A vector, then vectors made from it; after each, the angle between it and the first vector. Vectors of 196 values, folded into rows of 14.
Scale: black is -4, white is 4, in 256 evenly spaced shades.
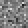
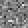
nearly opposite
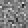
nearly parallel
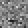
partly aligned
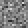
nearly parallel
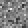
nearly parallel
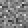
nearly parallel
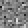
nearly opposite
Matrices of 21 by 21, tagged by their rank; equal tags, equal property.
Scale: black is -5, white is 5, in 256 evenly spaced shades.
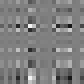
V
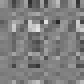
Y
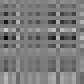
V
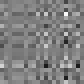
Y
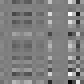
V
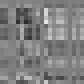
Y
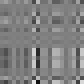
V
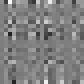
Y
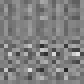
Y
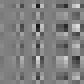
V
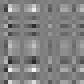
V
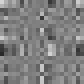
Y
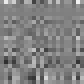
Y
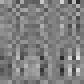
Y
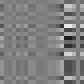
V
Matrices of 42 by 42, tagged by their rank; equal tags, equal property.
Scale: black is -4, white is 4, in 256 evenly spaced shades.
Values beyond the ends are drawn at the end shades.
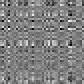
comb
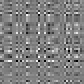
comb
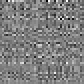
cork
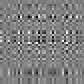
comb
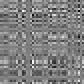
comb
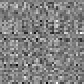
cork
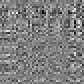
cork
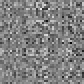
cork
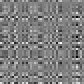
comb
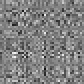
cork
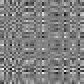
comb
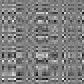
comb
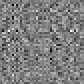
cork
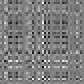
comb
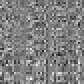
cork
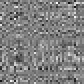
cork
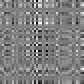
comb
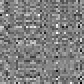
cork
